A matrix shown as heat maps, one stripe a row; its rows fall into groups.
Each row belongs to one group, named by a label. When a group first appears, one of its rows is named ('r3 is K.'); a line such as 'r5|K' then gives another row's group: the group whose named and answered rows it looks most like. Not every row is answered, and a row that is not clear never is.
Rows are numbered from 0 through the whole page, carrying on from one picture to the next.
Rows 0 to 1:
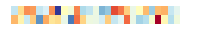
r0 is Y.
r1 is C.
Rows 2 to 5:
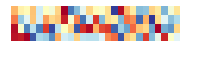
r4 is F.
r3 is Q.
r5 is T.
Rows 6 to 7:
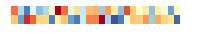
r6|Q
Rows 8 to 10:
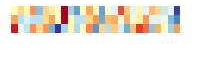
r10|F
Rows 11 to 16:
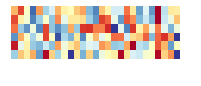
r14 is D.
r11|T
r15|T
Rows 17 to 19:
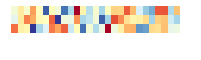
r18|Y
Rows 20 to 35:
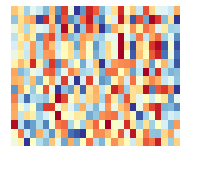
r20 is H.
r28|H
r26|Y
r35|H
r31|C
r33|Q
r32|T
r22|H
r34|D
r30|Q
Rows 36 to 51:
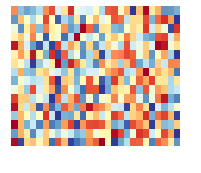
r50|D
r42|T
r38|F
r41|Y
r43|D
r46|T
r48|D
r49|F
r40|T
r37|D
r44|H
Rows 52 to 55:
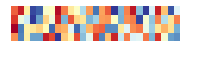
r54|F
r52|T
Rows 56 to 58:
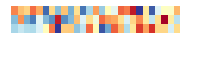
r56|Y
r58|H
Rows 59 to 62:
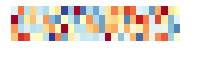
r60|F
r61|Q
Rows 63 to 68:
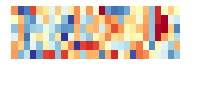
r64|D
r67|F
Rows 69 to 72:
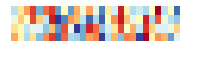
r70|Y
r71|H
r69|C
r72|H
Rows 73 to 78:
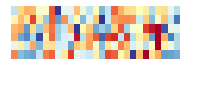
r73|Y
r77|C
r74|Y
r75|H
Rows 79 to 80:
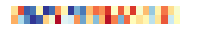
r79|D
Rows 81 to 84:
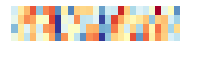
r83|H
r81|C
